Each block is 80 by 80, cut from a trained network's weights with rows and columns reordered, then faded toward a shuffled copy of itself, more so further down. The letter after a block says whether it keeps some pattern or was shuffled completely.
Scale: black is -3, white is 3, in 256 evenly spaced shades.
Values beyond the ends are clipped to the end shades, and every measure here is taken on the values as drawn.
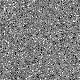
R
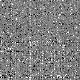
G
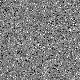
R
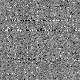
G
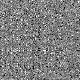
G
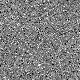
R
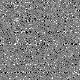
G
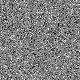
R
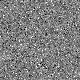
R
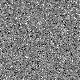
R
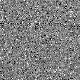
G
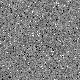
R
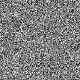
G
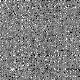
G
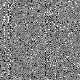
G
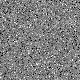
R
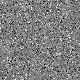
R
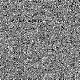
G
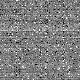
G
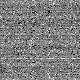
G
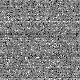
G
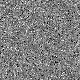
R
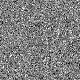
G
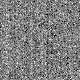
G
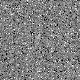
G
